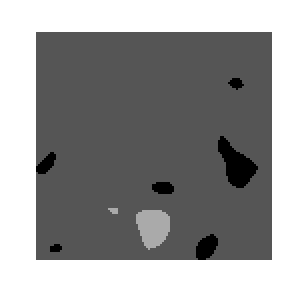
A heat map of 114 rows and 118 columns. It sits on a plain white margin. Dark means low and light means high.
A single bump stands in the bottom middle. Overall the values sit about 30% of the way up the scale. No single row or column stands out from its neighbours. The ninth with the highest average is the bottom middle. No overall slope runs across the table. The ninth with the lowest average is the middle right.
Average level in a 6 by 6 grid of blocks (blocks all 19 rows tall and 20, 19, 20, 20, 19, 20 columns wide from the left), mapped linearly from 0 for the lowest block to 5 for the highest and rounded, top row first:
333333 | 333333 | 333333 | 233320 | 334333 | 335513
